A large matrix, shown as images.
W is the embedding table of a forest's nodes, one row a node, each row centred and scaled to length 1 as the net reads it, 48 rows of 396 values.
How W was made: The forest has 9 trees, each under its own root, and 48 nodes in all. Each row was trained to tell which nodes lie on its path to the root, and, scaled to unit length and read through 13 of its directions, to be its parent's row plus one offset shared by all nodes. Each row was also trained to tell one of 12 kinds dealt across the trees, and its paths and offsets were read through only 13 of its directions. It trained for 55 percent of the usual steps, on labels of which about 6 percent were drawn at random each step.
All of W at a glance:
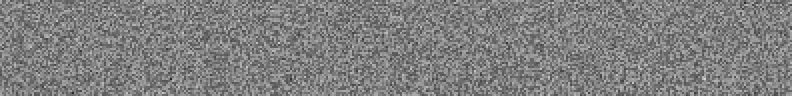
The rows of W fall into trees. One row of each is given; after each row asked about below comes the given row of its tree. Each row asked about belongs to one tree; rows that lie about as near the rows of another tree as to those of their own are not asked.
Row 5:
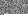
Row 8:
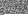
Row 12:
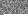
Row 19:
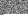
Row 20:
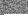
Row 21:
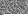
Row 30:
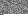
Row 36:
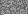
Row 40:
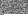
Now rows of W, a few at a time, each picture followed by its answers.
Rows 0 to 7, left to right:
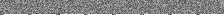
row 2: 40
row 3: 21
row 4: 36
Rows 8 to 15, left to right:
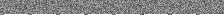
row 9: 19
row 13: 40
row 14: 5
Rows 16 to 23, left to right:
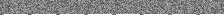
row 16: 21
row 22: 30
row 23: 8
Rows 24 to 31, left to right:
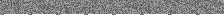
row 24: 19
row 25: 40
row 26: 5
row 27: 5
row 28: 36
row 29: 20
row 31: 21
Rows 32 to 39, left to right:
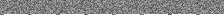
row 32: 12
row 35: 21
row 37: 5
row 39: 21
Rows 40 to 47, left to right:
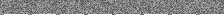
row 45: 20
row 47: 8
